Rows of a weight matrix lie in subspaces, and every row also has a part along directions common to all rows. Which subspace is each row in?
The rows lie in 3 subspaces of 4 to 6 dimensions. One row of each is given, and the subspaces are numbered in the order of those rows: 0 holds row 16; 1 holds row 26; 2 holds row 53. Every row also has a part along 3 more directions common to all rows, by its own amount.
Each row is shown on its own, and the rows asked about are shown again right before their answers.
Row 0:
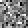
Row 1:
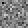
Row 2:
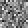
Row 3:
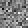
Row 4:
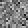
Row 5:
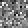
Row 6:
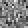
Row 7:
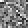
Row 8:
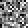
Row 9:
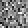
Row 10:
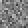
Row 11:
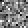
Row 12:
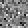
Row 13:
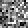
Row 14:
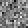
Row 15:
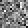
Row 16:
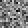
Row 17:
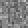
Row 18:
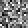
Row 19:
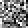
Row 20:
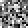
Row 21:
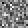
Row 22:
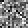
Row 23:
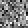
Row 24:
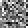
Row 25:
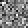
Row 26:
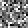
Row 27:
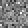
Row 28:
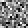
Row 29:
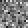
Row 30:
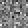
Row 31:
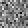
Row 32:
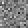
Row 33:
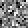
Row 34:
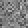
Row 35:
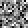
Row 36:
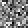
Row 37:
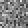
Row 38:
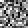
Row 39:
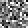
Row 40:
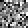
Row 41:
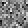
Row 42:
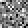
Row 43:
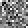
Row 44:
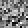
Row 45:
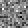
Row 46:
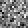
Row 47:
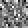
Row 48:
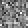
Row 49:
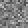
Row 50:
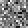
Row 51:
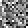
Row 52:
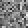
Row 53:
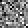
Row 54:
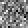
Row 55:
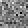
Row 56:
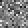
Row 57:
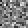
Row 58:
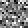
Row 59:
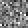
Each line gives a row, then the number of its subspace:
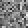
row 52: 2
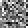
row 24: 0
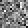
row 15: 2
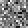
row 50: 1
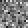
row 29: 0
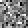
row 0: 0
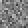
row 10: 0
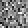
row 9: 0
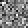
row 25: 0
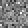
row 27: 2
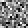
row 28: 0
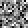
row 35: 2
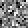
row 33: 2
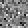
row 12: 2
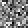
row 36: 0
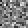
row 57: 1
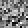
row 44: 1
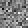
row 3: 1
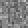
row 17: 1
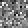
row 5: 2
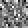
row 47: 1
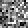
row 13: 1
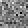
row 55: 2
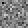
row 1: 2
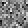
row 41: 1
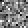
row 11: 1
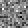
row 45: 1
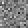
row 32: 2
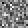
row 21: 2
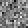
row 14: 1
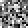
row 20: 1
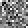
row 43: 0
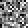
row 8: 2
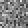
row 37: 0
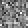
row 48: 0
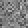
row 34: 2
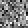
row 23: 0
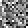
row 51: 0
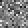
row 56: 2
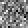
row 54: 1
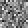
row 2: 0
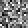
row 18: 0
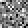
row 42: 2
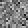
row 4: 2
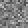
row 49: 1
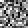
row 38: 2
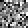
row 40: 1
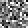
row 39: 0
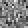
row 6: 1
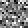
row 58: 1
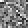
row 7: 1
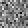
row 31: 0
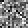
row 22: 1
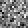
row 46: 1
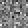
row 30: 0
